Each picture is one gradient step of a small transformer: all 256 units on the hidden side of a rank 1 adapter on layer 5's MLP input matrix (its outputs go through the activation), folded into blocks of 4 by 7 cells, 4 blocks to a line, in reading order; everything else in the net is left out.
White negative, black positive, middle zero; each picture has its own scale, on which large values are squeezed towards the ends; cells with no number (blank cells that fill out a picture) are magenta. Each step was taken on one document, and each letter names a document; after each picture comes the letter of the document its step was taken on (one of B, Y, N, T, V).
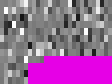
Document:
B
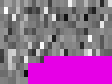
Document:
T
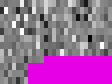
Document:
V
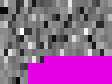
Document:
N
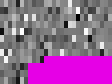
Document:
N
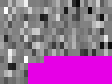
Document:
B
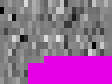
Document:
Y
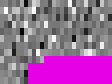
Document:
T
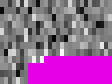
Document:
V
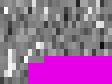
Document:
B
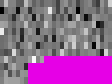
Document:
N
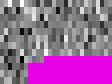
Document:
V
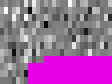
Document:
T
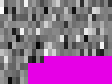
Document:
N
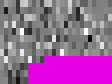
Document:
N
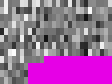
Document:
V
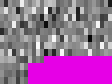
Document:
V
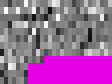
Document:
T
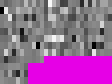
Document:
Y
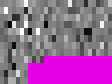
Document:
T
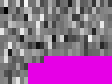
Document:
N
